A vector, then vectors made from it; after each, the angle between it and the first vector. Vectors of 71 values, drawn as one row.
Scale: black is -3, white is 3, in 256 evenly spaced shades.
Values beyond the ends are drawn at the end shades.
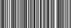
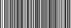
partly opposed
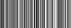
partly aligned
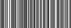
nearly parallel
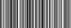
partly opposed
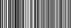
orthogonal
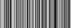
nearly opposite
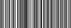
partly aligned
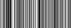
partly opposed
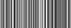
orthogonal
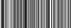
partly aligned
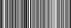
partly aligned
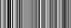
partly opposed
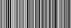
nearly opposite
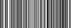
partly aligned
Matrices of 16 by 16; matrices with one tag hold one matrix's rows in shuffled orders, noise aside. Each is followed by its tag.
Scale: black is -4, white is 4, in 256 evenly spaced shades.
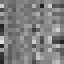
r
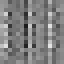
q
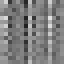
q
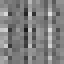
q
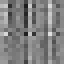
q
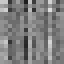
q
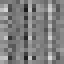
q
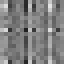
q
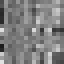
r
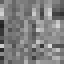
r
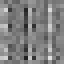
q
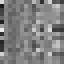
r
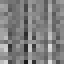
q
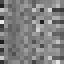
r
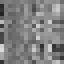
r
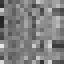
r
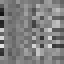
r
